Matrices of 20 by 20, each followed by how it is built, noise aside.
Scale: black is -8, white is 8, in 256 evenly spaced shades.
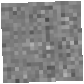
low rank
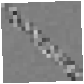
banded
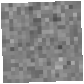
low rank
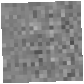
low rank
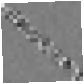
banded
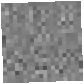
low rank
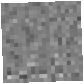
low rank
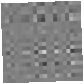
low rank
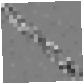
banded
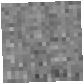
low rank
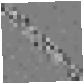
banded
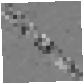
banded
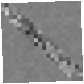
banded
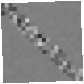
banded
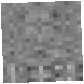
low rank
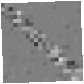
banded
